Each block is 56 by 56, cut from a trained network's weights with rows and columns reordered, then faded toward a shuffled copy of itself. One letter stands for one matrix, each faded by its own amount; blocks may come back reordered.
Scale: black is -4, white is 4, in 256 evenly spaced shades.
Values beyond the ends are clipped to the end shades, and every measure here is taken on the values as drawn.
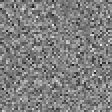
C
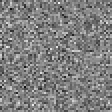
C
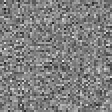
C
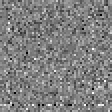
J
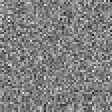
C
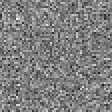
C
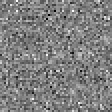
J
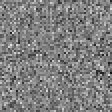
J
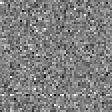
J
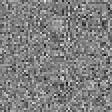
C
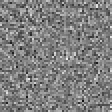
C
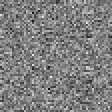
C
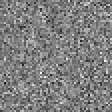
J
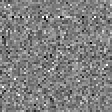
J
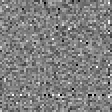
J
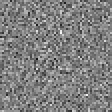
C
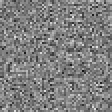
C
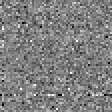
J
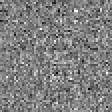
J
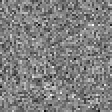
J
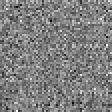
J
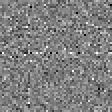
J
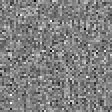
J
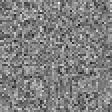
C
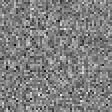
C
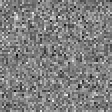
J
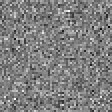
J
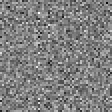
C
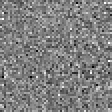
J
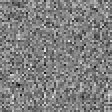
C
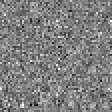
J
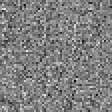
J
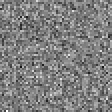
C
